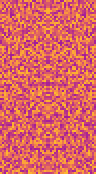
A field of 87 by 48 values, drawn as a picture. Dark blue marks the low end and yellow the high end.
There is no seam. No overall slope runs across the table. Fine speckle covers the field. No row or column stands out. It is mirror symmetric from left to right. The histogram is flat. There are no regular stripes.
